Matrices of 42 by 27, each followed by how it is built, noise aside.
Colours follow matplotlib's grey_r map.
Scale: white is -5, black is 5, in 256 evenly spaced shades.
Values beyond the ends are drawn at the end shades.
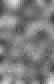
smooth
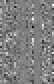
uneven columns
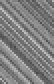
Toeplitz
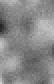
smooth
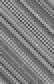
Toeplitz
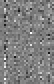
uneven columns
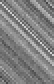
Toeplitz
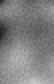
smooth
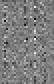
uneven columns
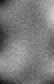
smooth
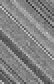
Toeplitz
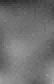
smooth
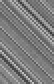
Toeplitz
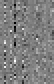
uneven columns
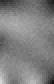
smooth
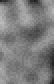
smooth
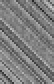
Toeplitz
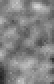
smooth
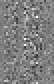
uneven columns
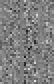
uneven columns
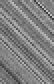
Toeplitz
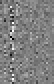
uneven columns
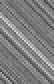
Toeplitz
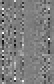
uneven columns
